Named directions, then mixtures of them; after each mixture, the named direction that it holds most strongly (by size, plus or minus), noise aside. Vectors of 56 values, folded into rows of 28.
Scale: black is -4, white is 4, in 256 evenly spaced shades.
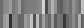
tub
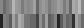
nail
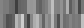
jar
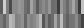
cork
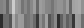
nail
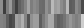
jar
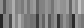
nail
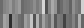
tub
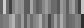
cork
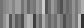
tub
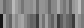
nail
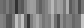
jar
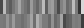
cork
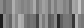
nail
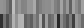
nail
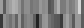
nail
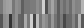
tub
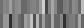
tub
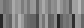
nail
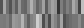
cork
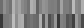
nail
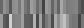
tub
